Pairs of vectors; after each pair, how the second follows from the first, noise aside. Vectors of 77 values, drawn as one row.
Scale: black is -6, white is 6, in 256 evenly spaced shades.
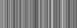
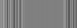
partly zeroed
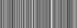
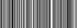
scaled up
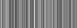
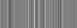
partly zeroed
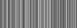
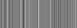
partly zeroed
